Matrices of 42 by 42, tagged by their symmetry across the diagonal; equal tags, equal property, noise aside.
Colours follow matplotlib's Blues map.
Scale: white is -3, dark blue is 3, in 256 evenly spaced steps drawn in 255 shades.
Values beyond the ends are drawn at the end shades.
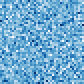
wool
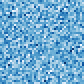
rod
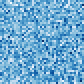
wool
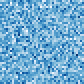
wool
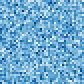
rod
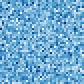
wool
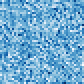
rod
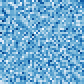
rod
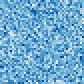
rod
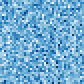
wool
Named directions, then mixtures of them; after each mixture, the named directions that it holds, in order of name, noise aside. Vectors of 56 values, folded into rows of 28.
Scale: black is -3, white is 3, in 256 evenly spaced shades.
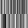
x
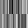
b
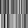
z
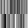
b, x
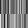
z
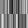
b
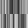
b, x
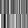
x, z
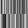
x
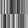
b, x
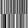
x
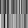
z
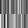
z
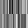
b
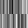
b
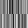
b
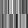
b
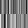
x, z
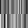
z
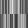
b, x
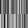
z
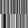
x, z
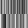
x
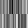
b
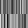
b, z
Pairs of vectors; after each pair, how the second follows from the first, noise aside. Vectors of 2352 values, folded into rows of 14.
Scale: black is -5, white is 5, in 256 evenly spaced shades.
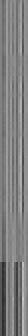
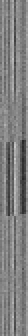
wrapped around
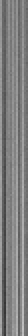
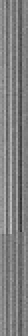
wrapped around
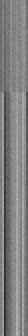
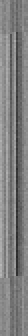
wrapped around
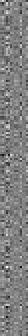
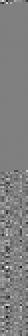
partly zeroed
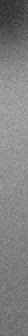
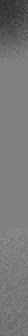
partly zeroed
